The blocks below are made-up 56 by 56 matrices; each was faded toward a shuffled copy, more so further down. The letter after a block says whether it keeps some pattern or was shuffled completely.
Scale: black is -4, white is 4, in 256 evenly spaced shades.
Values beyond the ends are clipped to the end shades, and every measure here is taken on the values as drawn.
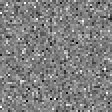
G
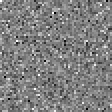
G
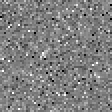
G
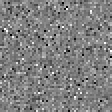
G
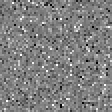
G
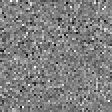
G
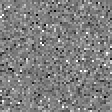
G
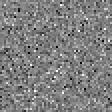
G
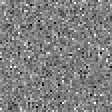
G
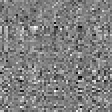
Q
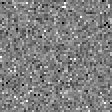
G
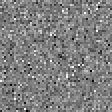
G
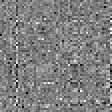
Q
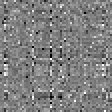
Q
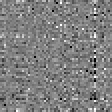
Q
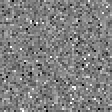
G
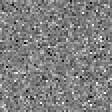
G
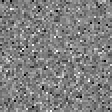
G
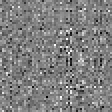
Q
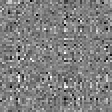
Q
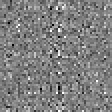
Q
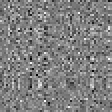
Q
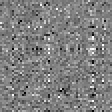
Q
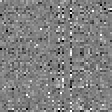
Q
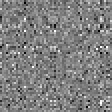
Q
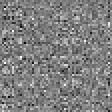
Q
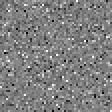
G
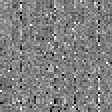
Q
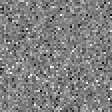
G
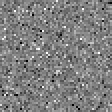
G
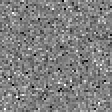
G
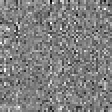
Q
